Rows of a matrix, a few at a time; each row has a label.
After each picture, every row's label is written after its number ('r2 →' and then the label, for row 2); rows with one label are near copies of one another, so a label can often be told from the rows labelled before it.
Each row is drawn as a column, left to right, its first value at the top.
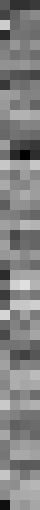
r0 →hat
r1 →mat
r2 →mat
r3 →mat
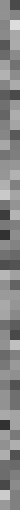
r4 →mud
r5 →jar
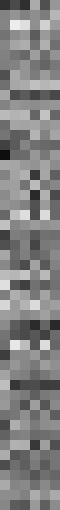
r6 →mat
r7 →jar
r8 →jar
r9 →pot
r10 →jar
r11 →pot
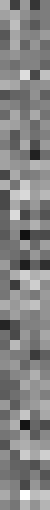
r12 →pot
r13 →jar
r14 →mud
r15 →mat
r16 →mud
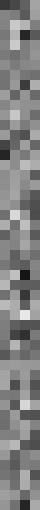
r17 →mat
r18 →jar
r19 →hat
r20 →pot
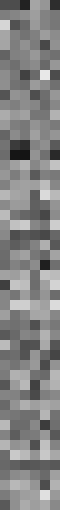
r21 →jar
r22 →mat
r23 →mat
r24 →pot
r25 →mud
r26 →mat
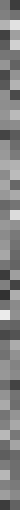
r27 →hat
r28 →jar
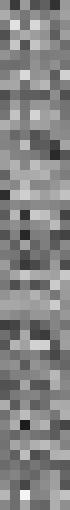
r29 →pot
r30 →jar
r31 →mud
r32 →jar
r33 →jar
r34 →mat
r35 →mud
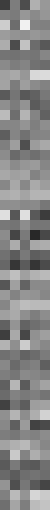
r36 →jar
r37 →mud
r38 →jar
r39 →mud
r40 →mud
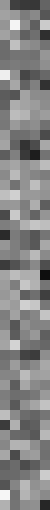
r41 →mud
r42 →jar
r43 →mat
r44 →mat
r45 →hat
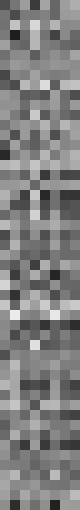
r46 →mat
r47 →hat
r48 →pot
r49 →jar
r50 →pot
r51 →hat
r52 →pot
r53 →pot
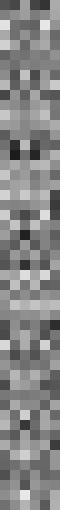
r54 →jar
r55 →mat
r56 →mud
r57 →mat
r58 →jar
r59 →pot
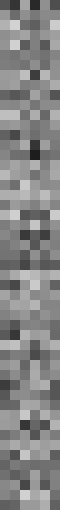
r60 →jar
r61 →jar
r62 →mud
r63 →mat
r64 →mud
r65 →jar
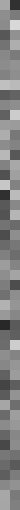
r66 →pot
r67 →jar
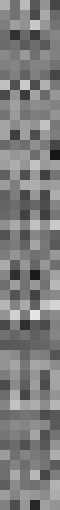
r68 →pot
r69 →hat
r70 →pot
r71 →hat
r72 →pot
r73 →mat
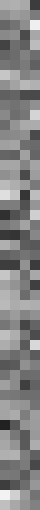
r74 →mud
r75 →mud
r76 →pot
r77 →jar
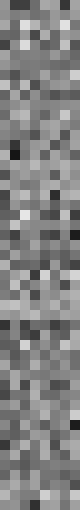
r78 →pot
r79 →mat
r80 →jar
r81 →hat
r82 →mud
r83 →pot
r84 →jar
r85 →mud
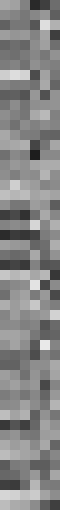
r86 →mud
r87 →mud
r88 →mud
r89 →mat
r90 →jar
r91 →hat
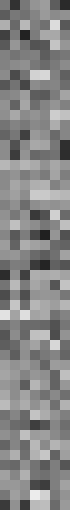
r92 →hat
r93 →mat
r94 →hat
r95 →mud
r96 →mud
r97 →jar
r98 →mat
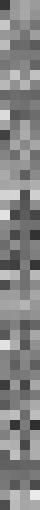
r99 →jar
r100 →mud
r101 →pot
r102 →mud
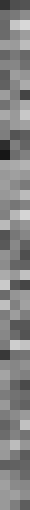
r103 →mat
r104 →jar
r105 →jar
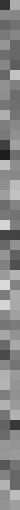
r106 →mat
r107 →mud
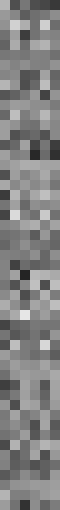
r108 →pot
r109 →jar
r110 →hat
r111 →mat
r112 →jar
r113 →mat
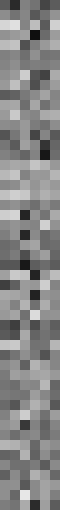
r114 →jar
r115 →jar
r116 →mud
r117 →hat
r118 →mat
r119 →jar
